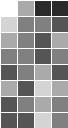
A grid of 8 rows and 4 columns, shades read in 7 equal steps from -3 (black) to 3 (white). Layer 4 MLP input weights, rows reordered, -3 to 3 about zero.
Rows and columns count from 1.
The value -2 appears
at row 1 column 3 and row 1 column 4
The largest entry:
3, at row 1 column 1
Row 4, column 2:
0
